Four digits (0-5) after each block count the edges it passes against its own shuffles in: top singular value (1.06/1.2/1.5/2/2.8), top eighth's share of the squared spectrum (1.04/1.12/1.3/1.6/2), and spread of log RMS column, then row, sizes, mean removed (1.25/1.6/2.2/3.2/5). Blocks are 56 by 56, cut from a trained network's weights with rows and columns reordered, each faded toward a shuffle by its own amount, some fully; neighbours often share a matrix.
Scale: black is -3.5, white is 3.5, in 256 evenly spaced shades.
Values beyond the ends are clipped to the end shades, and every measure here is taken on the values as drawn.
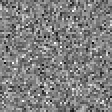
0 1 0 0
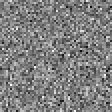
2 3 1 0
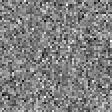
1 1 0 0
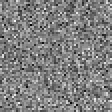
0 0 0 0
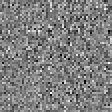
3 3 2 2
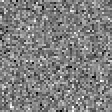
0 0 0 0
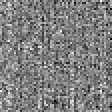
3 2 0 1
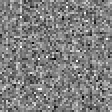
1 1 0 0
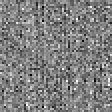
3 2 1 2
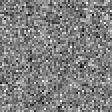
0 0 0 0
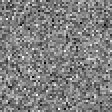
0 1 0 0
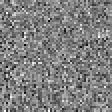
3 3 2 1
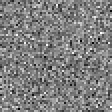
0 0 0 0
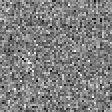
0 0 0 0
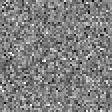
2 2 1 0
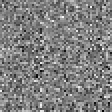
3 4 2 1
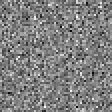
2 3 1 0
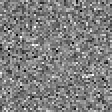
2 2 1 0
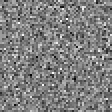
2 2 1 0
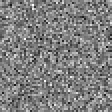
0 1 0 0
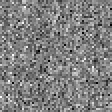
1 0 0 0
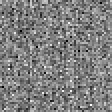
2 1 0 0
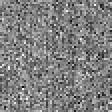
2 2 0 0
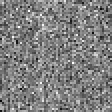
1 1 0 0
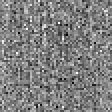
2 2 0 1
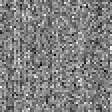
2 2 0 0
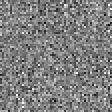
3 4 2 2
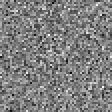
0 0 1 0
